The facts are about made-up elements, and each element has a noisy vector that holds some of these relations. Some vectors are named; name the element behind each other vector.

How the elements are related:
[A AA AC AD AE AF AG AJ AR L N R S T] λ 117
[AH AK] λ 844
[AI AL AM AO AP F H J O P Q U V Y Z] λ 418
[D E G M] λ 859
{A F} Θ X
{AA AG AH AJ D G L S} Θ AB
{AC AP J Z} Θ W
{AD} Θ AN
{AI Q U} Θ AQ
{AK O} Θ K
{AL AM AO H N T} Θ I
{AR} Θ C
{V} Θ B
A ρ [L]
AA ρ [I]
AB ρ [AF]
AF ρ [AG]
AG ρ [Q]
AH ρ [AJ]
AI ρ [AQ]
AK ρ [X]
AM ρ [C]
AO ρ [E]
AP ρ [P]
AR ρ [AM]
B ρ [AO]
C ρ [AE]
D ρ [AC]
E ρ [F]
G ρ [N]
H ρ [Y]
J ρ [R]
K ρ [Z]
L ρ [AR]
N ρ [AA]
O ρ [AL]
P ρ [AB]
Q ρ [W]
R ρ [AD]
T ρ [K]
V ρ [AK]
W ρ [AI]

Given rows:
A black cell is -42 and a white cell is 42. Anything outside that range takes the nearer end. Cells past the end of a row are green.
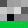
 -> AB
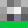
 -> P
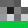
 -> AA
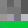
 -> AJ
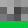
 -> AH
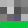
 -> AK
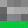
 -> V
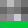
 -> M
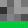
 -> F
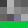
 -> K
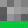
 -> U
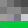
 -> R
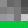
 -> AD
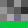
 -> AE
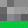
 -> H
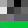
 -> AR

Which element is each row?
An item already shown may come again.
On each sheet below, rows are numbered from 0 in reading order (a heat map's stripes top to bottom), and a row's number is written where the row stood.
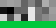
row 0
E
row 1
AG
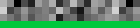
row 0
L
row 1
I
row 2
C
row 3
AQ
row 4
L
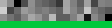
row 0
L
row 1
T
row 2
X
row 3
AM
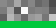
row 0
AI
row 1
AD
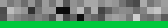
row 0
Z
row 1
F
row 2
AO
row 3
AH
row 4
R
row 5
AP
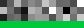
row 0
C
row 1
Q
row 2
N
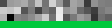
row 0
AB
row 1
G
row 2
AF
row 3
B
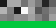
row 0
W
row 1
A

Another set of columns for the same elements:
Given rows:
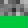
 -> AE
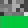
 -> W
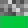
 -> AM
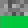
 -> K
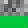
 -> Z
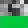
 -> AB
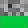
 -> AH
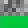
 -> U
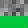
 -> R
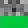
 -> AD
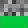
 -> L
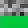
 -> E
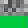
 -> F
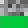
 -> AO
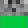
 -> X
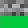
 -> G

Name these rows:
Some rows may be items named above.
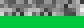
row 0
N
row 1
N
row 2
P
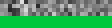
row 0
AB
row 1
AK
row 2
C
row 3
A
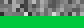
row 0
W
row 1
AI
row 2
A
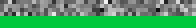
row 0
AR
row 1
Q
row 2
AH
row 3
AF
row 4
AA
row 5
AG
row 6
AM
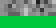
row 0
AP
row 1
I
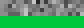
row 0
AP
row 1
AQ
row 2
B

